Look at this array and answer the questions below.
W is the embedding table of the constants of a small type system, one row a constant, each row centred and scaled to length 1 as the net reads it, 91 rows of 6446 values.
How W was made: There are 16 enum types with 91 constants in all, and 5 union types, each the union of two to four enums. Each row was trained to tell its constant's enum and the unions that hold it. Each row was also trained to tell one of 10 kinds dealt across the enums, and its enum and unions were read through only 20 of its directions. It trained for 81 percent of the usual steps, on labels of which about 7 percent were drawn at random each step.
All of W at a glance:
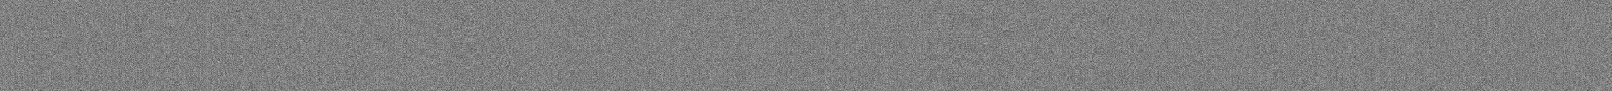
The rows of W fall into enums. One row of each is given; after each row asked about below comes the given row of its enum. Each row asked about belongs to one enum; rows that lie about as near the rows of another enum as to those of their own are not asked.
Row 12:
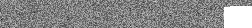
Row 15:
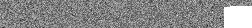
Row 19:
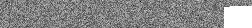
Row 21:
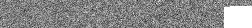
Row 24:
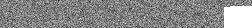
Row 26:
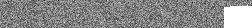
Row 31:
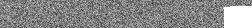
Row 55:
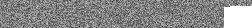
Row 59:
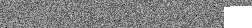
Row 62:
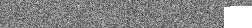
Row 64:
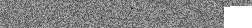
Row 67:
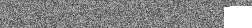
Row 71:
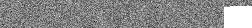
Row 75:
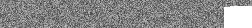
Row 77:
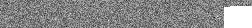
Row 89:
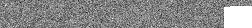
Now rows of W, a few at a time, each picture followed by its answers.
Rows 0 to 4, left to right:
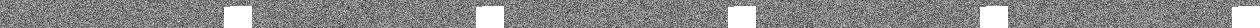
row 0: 64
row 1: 31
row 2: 77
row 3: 67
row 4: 89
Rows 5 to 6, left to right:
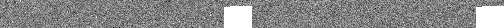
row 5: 21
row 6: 24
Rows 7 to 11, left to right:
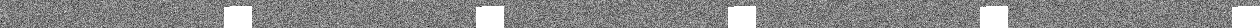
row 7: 67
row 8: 55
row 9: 24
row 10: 21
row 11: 21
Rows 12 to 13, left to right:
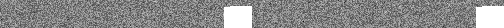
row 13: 55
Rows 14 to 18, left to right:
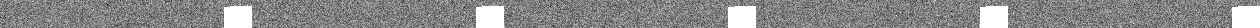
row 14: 62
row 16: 89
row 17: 15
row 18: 59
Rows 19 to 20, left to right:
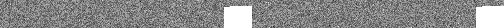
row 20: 75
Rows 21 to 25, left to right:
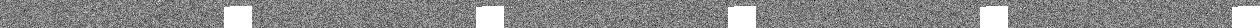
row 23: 21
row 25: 19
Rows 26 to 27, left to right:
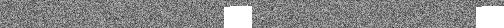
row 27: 67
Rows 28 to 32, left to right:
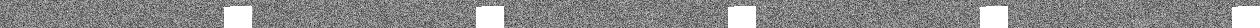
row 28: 24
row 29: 26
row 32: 31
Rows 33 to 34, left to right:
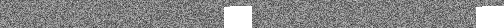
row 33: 21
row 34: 89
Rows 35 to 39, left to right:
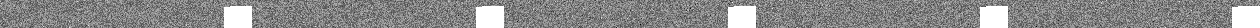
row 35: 89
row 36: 31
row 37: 15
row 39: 55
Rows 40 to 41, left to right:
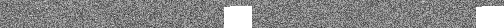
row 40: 26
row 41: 12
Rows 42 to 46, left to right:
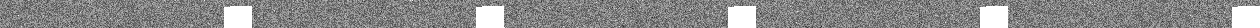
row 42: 71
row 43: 55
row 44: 59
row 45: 75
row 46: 15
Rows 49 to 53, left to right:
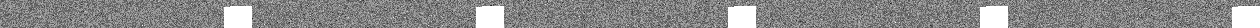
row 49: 89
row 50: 26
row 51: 62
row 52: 62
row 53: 12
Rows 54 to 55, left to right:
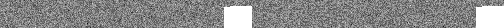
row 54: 24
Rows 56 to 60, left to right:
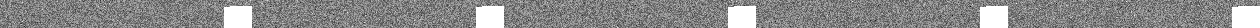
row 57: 55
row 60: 89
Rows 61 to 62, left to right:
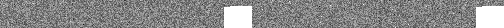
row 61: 64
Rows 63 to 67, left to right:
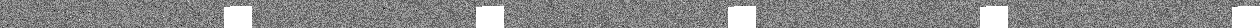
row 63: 19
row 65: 31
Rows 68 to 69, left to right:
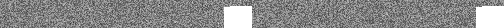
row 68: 12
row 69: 55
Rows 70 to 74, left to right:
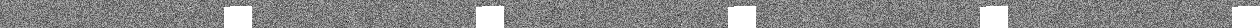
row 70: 24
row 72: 24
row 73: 62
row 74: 59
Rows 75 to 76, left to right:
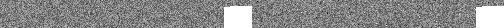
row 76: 62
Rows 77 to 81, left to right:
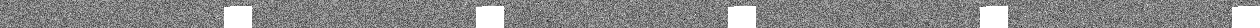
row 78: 71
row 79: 26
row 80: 71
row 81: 59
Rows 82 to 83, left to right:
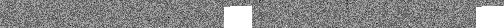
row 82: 64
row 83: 15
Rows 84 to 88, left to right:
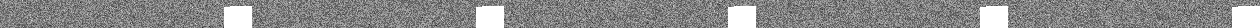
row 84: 12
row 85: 64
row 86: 15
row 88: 62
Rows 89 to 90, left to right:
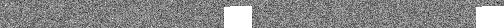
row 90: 12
